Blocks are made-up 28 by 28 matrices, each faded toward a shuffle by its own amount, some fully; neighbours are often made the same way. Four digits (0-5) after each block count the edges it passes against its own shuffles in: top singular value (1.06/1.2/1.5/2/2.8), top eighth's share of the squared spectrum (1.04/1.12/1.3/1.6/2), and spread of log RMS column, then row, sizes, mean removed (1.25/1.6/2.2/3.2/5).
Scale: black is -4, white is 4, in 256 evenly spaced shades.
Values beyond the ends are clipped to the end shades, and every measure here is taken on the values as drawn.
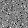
0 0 0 0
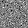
0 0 0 0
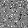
2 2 1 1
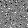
0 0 0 0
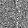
2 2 2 0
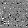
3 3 1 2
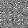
3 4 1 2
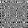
3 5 2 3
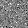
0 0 0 0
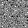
2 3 0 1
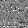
2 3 0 2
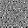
3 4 0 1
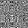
3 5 2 2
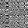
4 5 2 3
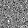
1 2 0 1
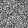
0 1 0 0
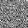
3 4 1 2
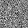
2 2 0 0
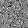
1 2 1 0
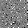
2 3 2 0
